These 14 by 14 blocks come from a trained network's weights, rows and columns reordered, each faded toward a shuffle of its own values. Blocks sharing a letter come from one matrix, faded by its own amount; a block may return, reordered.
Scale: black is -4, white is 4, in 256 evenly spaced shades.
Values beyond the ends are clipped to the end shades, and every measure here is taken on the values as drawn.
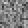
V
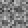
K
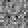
V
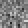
V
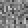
V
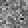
V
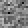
K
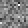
K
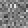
K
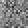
V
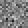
V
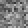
K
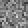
V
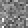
K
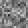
K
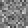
V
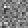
K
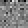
K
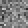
V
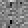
K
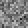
V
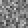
V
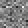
K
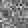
K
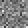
K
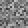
V
